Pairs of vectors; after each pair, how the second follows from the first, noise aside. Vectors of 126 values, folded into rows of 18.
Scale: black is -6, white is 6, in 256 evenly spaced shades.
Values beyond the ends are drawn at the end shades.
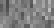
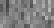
copied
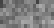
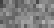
copied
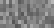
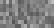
copied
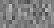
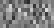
scaled up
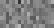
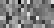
scaled up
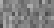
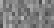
copied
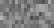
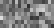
scaled up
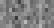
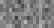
copied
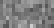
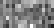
scaled up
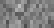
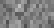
copied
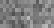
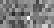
scaled up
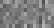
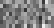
scaled up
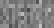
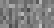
copied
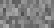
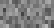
copied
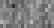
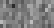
copied
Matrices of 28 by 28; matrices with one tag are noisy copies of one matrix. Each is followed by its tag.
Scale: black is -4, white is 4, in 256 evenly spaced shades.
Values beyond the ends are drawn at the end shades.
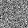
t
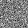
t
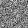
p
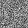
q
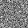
t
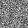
q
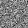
p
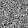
q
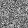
q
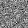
p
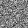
p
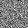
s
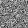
p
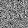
s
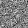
p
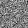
p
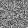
s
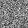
q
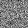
s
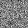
s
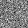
t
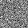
t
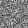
p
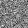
p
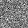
t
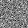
t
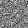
p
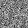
q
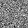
q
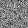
s
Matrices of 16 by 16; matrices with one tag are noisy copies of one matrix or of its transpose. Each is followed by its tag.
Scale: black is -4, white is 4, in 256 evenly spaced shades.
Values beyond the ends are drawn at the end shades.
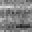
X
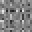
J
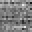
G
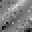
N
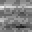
X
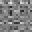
J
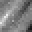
N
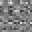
J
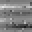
X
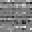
G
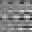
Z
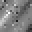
N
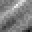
N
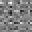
J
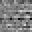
Z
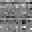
G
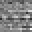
Z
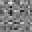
J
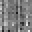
G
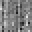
G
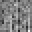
Z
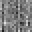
G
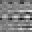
Z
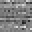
G
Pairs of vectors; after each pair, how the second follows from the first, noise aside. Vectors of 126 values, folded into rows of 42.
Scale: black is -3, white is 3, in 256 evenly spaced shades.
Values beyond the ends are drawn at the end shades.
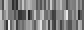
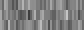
shrunk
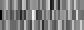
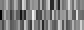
copied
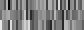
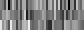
copied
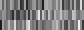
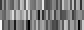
negated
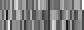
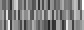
sign-scrambled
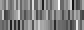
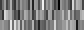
negated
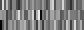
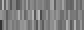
shrunk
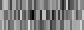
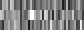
sign-scrambled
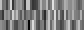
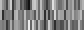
sign-scrambled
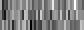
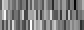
negated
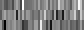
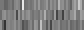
shrunk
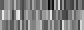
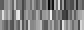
copied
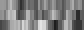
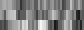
copied
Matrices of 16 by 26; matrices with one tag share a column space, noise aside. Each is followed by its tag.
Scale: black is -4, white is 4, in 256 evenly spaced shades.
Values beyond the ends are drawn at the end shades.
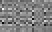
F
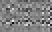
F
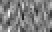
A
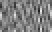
A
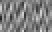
A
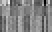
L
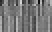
L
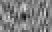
A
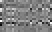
F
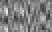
A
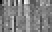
L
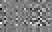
F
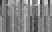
L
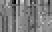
L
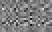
F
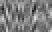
A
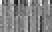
L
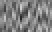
A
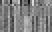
L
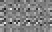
F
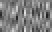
A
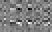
F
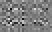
F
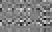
F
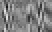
A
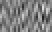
A
